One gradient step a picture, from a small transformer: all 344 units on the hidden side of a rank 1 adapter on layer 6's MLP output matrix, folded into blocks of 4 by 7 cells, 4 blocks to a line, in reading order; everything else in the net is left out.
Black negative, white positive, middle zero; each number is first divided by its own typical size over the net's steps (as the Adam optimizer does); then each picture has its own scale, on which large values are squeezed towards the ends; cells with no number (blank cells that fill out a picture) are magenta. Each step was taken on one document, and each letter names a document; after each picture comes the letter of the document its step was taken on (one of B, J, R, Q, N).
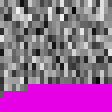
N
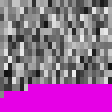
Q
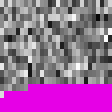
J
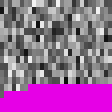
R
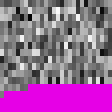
N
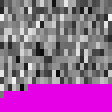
Q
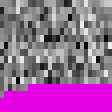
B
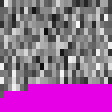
J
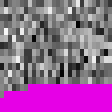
J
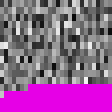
R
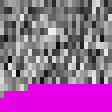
Q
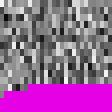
R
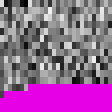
N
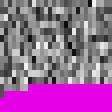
B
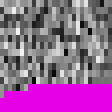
J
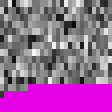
N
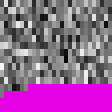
R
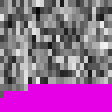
N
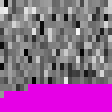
J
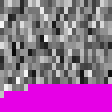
B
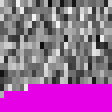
Q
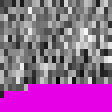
N
